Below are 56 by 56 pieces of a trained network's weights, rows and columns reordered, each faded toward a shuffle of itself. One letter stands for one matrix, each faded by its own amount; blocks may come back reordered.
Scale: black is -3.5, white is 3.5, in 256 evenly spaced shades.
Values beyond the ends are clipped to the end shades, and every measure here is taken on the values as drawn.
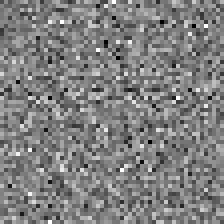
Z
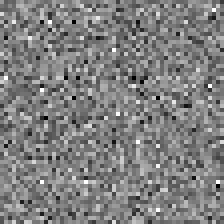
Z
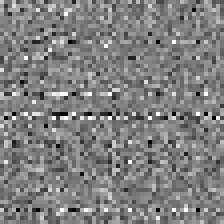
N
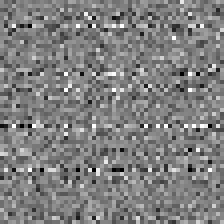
N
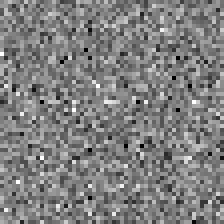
Z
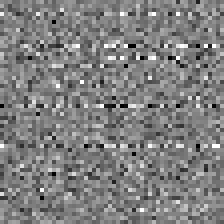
N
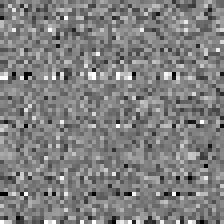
N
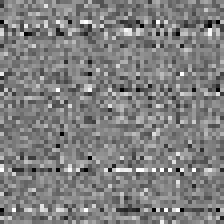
N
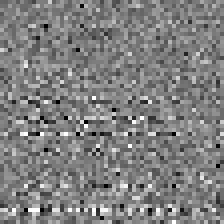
N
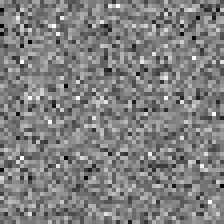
Z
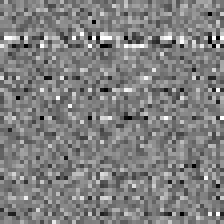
N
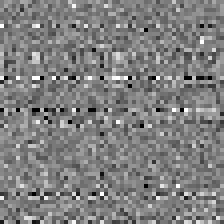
N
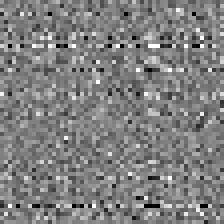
N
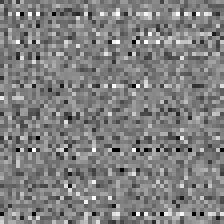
N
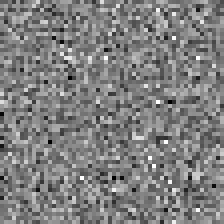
Z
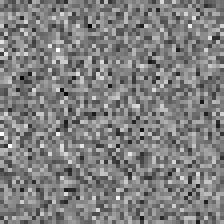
Z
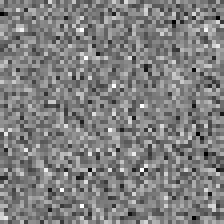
Z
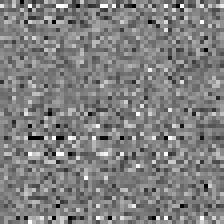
N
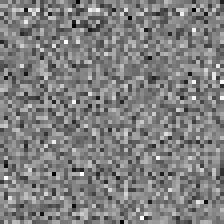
Z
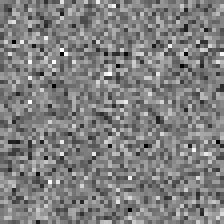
Z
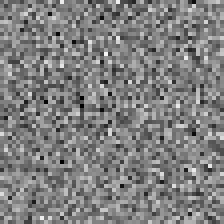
Z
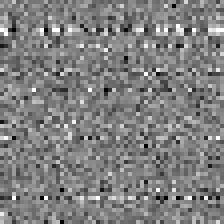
N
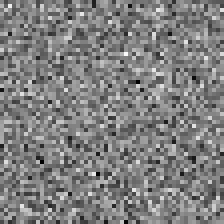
Z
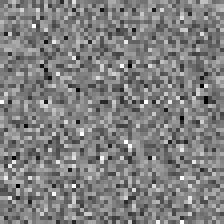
Z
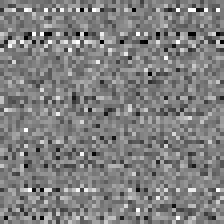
N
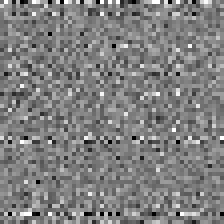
N
